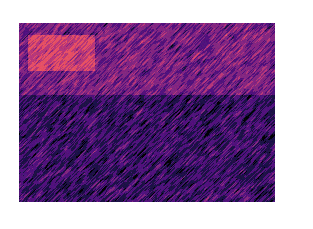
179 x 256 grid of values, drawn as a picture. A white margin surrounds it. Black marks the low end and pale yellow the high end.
Seam: horizontal, 40% of the way down, the top part higher. Odd patch: higher, in the top left. Ninth with the highest average: top left.
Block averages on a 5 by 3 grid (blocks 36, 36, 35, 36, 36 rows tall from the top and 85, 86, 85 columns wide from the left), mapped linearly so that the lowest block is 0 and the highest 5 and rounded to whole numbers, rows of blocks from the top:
5 3 3 / 4 3 3 / 0 0 0 / 0 0 0 / 0 0 0
